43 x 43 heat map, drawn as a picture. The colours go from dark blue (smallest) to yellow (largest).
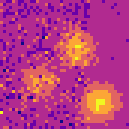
Mirror symmetry: none. Ninth with the highest average: bottom right. Stripes: none. Calmest part: top right. Seam: vertical, 70% of the way across, the right part calmer. Bumps: three.
